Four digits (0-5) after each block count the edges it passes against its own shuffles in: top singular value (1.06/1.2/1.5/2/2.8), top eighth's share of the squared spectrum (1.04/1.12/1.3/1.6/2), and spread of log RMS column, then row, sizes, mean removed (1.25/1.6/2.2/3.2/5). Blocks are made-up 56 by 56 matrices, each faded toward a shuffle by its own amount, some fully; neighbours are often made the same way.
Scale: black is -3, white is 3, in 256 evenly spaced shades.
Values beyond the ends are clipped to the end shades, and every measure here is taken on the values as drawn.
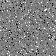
1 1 0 0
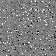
1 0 0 0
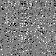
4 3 1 2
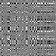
5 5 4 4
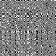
4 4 3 2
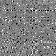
4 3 1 2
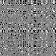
4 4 2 3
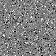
2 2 0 0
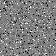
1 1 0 0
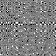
4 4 2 2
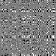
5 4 3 3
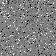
0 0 0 0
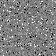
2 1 1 0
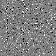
3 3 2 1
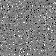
3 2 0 0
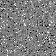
3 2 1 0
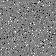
0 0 0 0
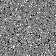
1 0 0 0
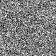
0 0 0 0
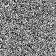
0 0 0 0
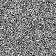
0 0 0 0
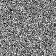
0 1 0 0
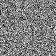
2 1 0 0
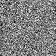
1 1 0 0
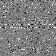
2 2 0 2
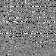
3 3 0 3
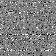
2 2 0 2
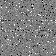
2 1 0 1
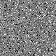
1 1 0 0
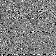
2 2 0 3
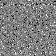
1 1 0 1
